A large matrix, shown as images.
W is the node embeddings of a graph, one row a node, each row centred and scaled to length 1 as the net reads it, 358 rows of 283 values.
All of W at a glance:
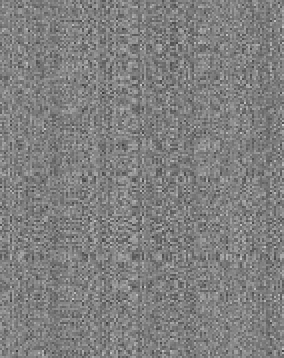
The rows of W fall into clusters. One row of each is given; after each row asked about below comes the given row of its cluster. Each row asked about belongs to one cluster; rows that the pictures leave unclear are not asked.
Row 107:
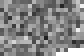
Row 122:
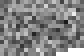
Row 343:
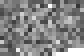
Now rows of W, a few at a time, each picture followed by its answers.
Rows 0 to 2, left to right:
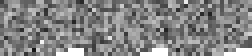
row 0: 122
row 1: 343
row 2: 107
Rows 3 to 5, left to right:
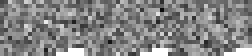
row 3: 122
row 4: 122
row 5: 343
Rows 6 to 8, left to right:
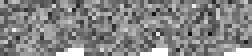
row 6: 343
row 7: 343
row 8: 107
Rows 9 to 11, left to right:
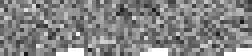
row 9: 122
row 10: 107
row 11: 122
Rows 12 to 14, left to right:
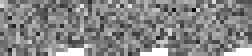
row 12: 107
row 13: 122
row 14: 343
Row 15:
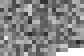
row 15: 107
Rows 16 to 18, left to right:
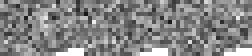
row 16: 343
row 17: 107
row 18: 122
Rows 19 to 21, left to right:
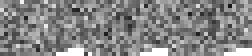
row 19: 343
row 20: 107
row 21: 107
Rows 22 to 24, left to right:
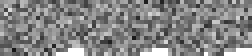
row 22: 343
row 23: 122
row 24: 122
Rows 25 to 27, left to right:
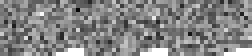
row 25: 343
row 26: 122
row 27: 107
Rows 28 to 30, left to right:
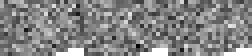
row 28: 343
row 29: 343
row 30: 343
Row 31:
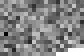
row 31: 343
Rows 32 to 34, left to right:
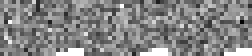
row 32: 107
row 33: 343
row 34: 122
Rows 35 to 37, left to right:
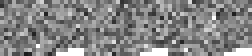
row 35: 122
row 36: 107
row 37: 343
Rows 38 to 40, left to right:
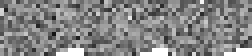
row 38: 122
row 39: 343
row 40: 107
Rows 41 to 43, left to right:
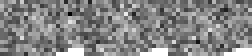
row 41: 343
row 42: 343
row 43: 343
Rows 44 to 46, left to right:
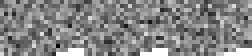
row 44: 122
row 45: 122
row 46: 107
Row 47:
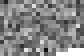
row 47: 122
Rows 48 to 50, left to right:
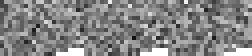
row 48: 122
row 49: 122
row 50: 107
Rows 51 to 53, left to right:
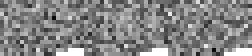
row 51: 122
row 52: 343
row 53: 122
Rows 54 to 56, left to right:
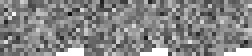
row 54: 343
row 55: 343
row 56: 107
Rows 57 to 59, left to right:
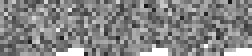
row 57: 343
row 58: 107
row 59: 122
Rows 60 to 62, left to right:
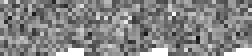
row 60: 107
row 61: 343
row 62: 343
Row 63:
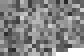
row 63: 343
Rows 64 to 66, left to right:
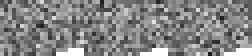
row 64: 122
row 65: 343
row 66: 343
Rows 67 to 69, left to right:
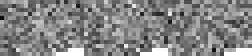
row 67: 343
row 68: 343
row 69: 122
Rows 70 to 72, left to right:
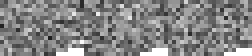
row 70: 122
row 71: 343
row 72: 107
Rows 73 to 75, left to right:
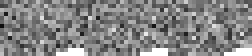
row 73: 122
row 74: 122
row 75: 343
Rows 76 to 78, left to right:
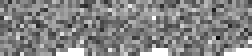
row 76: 122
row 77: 122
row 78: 122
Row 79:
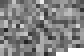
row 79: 122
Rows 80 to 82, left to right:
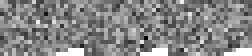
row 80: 107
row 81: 343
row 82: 343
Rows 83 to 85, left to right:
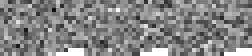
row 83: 107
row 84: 122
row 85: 122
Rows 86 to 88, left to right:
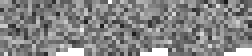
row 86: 107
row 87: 122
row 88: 343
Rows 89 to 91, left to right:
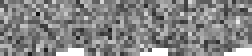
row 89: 122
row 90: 107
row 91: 343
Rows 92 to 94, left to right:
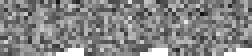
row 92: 343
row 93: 343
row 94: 107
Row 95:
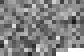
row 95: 122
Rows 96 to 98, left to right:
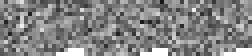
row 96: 343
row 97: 122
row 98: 107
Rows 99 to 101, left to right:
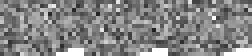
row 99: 343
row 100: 107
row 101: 343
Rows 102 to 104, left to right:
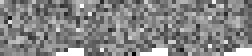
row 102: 107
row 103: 343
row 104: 343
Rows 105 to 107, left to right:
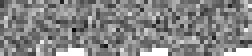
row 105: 122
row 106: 122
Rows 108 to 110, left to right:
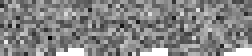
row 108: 122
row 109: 122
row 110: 343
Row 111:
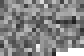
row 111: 122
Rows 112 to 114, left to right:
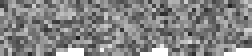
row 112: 122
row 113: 343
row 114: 107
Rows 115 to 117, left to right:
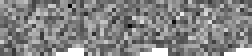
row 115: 343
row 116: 107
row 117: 343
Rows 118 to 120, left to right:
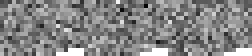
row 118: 122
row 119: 107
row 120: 343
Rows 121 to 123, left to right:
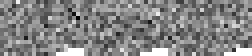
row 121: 107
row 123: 107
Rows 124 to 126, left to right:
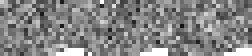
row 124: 107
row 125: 107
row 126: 343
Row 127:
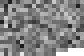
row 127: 122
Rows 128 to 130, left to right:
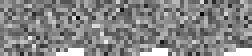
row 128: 107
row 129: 107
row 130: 107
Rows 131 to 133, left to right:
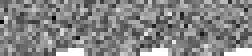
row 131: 122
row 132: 122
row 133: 122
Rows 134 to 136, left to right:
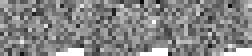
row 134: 107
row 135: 343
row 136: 107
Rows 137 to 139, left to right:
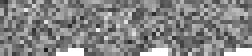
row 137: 122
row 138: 343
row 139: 122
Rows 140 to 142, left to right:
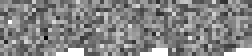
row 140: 107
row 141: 343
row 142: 343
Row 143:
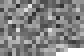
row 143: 107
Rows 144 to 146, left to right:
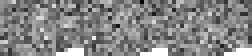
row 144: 343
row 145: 343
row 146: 343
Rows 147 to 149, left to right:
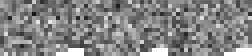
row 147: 107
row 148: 343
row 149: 343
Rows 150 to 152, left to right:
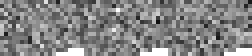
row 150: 343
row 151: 122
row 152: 122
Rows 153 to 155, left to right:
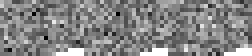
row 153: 107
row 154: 107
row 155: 343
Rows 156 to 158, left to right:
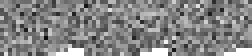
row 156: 107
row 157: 122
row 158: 107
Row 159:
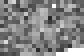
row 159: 343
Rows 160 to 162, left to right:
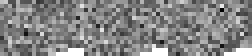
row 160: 107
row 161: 107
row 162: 343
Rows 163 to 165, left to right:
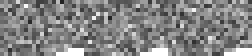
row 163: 107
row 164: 343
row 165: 122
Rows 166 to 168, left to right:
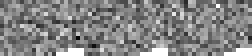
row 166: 122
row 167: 343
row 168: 343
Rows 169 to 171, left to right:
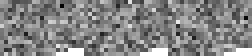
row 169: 107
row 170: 343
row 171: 107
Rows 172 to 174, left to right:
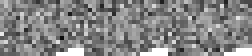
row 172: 343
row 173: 343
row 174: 343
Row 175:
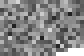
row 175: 343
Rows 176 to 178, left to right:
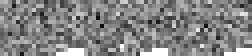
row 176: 107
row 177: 122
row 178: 122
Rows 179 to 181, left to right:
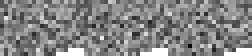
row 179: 122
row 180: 122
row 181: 122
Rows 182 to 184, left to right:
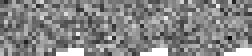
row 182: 122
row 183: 343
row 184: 343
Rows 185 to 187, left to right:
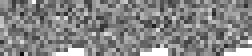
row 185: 107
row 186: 122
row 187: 122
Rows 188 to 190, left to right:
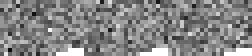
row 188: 107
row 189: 343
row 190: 122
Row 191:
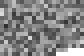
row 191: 122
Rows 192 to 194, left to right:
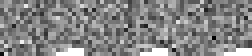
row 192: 107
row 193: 107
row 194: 107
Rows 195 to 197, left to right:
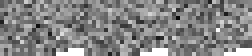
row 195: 122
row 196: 122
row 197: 107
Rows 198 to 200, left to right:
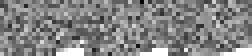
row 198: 122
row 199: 343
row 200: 343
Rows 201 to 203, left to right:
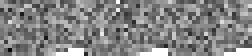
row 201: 107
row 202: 107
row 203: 107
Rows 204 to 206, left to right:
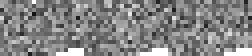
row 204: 107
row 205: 343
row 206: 122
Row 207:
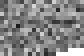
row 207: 122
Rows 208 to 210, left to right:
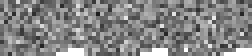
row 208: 107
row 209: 122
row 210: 343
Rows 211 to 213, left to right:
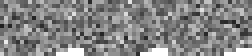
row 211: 122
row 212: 343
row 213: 122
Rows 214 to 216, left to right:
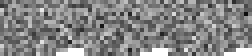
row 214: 122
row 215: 122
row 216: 343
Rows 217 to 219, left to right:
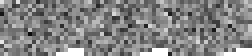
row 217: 107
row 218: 107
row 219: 107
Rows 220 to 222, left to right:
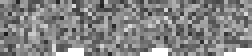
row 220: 343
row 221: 343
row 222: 107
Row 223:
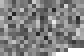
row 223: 107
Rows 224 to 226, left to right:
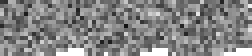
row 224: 122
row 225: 122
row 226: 107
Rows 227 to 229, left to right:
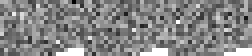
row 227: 343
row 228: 107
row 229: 107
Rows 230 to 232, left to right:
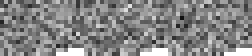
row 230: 122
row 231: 122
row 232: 122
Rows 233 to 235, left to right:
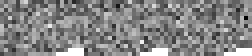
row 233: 343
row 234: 343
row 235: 107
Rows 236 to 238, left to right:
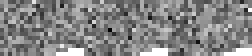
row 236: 107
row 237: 107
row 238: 343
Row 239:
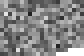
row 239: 343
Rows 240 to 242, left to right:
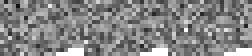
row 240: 343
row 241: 343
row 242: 107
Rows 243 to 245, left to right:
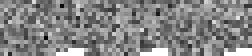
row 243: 107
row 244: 343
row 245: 122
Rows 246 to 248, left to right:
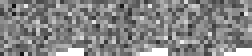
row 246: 107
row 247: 107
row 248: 107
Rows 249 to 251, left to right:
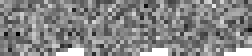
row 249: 343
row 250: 107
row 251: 122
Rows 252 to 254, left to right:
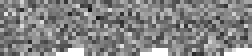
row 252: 343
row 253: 122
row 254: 122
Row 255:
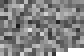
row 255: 122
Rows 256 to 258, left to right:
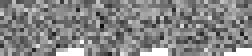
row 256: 122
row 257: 122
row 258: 122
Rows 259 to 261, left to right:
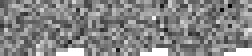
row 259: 122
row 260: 122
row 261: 107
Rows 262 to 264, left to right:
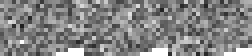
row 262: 107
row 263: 343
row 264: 107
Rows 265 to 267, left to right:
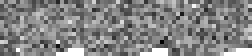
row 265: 343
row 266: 107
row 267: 107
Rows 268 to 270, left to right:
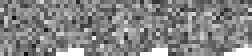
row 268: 122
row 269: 343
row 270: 343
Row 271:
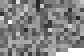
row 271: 107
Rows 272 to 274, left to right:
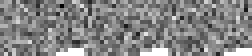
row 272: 107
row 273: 122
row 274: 122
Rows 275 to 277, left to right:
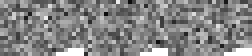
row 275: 343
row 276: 107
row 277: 343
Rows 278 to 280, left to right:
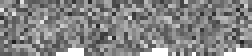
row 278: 343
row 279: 343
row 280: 107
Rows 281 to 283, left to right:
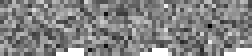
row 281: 122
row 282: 107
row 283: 122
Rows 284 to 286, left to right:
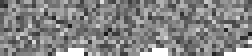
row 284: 122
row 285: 107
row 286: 122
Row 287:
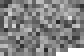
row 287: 122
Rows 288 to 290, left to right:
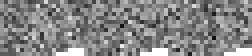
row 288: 343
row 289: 122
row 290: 107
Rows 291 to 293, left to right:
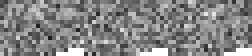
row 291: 122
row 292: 107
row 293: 343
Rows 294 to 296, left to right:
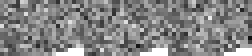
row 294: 343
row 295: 343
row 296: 343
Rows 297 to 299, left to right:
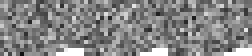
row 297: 107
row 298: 343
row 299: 343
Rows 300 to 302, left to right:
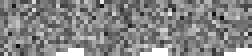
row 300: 107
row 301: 107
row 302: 122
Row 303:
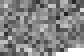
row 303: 343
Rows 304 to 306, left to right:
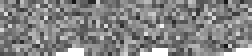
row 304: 343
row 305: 122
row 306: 343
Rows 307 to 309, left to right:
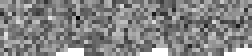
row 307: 107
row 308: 343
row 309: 122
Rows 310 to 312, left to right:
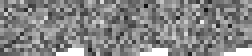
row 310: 343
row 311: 107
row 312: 107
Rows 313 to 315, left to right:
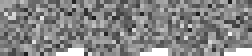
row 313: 343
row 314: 107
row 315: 122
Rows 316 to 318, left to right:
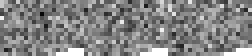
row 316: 107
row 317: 107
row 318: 343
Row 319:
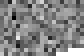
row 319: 122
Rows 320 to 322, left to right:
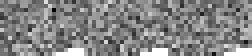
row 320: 343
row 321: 122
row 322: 107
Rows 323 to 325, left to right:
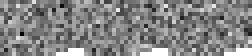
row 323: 107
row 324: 107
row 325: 122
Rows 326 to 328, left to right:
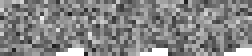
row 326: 343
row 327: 107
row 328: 343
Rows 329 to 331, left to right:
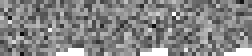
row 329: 107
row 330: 122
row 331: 343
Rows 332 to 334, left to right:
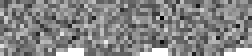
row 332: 122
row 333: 107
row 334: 122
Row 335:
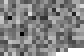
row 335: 107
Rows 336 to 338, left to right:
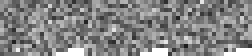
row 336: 343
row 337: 122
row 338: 107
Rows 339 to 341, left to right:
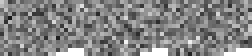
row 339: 107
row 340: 122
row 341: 107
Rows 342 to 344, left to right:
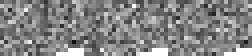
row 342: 107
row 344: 107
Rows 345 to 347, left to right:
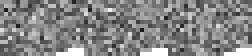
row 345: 343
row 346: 122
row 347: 343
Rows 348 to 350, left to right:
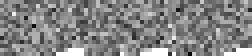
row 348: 343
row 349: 122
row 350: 107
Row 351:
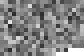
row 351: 107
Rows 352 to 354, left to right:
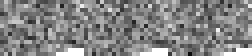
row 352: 107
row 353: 107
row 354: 107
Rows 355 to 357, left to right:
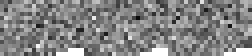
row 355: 122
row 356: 343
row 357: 107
